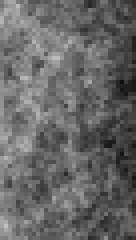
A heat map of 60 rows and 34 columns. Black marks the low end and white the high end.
Average level on the scale: 40%. Slope: up to the left. Grain: blotchy.
